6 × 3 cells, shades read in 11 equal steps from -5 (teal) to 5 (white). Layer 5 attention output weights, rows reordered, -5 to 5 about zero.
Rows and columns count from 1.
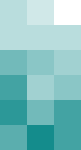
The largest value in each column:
2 3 5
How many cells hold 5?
1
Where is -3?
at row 4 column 1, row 5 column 3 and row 6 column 3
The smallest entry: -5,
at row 6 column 2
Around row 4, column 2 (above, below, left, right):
0 -1 -3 0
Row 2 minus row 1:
0 -1 -3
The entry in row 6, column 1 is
-2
